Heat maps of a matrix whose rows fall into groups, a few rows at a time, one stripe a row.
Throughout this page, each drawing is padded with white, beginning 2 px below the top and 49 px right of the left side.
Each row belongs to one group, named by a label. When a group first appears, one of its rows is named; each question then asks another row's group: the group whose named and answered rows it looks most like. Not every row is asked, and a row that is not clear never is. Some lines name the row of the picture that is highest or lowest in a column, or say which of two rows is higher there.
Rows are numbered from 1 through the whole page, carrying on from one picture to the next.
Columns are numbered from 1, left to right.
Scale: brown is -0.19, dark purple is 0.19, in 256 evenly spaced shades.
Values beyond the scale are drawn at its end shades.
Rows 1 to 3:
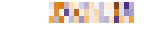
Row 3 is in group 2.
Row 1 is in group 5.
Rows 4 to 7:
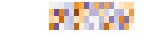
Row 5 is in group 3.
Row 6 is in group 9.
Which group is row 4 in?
9
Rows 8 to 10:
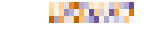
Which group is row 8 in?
5
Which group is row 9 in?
9
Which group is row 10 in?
3
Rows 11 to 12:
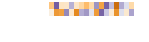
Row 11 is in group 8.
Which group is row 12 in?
5
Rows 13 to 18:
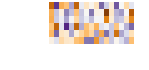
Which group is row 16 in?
5
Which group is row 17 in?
8
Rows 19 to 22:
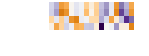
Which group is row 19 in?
8
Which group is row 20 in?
8
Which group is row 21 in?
5
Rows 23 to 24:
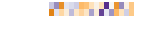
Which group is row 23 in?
8
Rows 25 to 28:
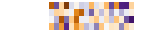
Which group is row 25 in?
8
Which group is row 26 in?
9
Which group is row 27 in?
5
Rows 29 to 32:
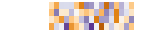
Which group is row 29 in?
9
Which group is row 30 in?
8
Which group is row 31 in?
5
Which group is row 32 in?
3
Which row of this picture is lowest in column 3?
31
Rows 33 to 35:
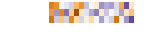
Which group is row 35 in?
5
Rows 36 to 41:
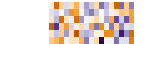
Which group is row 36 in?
5
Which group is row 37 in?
3
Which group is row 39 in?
8
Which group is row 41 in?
9
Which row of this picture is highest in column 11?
41
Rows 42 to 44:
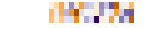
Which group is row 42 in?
9
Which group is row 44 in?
3
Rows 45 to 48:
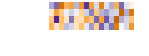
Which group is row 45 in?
8
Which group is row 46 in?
9
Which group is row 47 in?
8
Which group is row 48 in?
9
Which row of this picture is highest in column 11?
48
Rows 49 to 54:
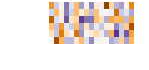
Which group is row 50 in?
5
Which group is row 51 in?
3
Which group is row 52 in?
2
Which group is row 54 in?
9
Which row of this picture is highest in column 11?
52
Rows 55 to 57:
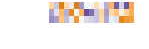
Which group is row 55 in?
2
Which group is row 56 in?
3
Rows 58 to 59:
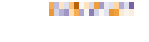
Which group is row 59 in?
3
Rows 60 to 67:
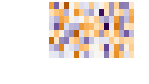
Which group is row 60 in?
8
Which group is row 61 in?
9
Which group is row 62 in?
8
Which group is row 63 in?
8
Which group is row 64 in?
5
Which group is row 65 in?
3
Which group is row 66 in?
8
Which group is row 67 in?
3
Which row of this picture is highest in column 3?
65
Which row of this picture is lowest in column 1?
65
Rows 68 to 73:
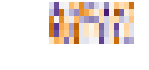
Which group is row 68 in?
3
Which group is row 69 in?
8
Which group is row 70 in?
3
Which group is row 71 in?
2
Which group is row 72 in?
2
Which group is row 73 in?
5
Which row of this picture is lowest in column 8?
69
